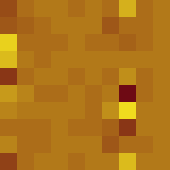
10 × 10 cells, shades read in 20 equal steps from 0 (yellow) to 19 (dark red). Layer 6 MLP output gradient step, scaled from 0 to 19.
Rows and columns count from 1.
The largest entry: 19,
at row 6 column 8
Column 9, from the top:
10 10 10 9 10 10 9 9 10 9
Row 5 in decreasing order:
15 10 10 10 10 9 9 9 9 7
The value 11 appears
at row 2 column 2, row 3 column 8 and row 8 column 7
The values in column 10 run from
9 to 9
